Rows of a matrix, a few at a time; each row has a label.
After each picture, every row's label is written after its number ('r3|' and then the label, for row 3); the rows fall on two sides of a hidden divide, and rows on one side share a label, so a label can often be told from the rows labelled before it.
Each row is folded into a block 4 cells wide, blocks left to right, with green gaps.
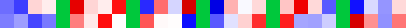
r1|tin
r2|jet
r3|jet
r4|tin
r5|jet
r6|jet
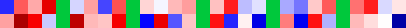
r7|jet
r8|jet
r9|tin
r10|jet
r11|jet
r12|jet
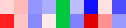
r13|jet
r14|tin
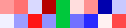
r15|jet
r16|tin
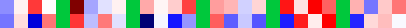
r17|tin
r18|jet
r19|tin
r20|jet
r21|tin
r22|tin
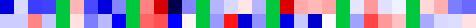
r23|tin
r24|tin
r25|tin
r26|tin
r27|tin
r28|tin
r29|tin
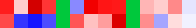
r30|jet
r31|jet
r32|jet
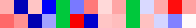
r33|tin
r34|jet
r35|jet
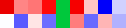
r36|jet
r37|jet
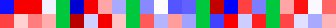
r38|jet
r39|jet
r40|jet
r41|tin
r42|jet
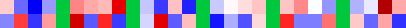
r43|tin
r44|jet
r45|tin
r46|tin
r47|jet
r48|jet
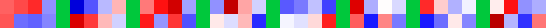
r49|jet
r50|jet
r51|jet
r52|jet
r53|tin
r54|jet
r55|tin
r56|jet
